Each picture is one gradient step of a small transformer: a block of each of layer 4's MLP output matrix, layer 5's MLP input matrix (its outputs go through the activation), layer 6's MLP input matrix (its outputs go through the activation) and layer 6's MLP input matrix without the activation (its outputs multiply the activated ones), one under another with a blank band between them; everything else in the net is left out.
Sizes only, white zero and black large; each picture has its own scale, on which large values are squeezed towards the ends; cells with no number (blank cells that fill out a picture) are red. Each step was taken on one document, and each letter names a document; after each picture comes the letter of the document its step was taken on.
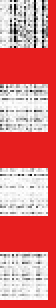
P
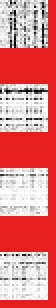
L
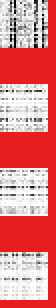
P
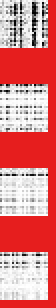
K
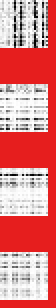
K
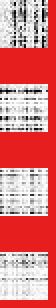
L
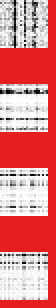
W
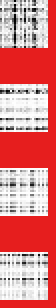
W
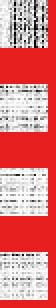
P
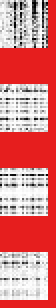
K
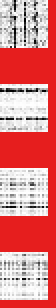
W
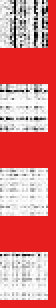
L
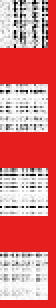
K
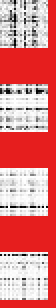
W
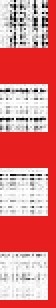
P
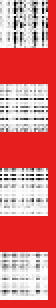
K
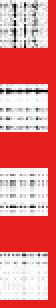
W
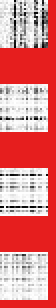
P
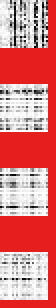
L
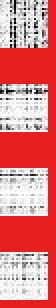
L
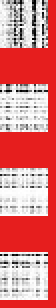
K
